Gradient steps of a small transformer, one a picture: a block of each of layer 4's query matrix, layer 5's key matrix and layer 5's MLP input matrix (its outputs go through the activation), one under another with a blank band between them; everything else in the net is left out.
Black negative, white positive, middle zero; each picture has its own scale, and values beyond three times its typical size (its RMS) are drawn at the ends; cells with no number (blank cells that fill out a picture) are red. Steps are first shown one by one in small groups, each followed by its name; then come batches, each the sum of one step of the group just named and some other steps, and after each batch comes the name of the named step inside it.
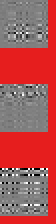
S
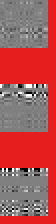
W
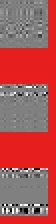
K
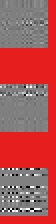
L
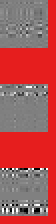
K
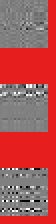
L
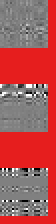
W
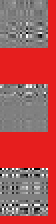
K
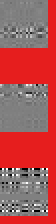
W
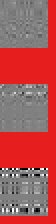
K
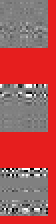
W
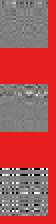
L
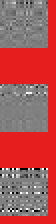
L
